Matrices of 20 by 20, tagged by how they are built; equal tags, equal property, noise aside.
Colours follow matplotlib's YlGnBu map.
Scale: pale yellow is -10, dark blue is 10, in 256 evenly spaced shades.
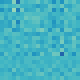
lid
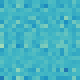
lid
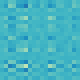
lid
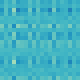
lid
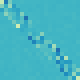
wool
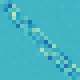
wool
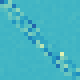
wool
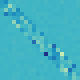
wool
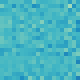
lid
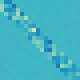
wool
